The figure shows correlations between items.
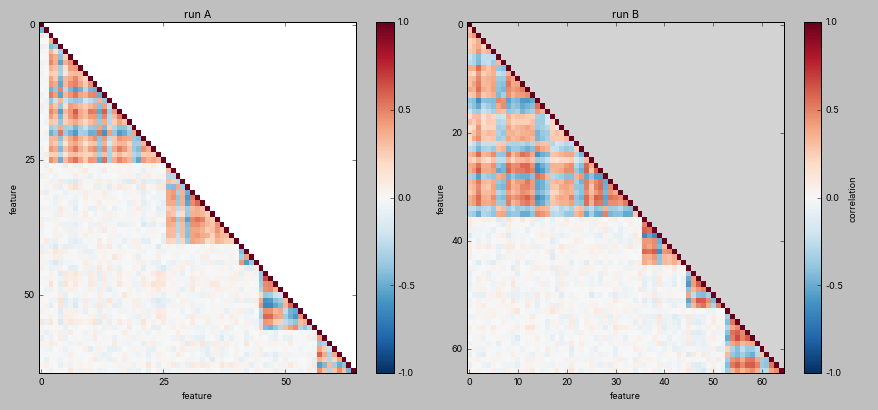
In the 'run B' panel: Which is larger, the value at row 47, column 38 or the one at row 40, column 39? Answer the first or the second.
the first
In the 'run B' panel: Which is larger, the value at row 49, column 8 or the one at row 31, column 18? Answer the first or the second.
the second
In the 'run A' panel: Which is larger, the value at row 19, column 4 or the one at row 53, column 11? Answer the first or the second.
the first
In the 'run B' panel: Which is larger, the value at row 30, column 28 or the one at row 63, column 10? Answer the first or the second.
the second
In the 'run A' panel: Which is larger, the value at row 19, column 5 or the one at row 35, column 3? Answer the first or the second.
the second
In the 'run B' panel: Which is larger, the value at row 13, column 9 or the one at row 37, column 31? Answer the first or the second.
the first
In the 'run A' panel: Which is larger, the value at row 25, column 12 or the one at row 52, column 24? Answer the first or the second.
the second
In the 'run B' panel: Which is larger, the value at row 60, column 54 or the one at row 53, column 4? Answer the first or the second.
the second
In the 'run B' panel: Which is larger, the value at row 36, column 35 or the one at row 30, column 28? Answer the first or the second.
the first
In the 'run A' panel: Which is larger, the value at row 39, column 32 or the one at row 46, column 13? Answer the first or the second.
the first
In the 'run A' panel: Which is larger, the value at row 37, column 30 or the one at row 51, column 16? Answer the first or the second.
the second
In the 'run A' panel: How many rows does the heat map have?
65
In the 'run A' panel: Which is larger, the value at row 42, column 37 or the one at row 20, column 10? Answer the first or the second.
the first
